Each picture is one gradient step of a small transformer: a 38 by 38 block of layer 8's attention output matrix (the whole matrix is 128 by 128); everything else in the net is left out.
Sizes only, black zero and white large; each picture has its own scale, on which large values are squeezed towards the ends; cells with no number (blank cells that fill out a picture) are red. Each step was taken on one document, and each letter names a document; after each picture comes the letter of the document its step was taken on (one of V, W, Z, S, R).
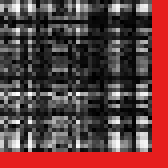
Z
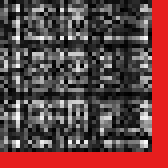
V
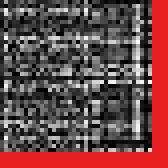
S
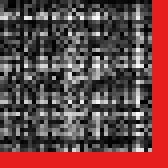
S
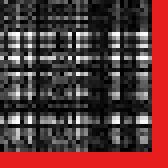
Z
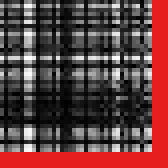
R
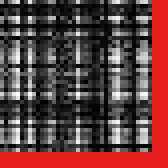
Z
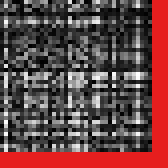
S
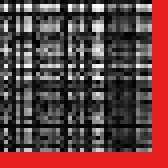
R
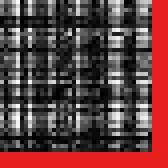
Z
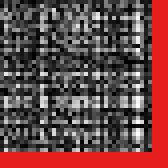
S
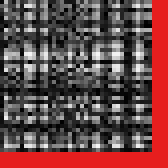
R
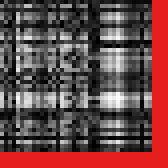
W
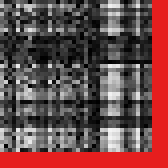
W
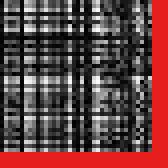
R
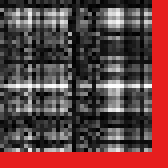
W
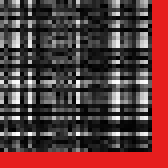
Z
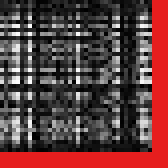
Z
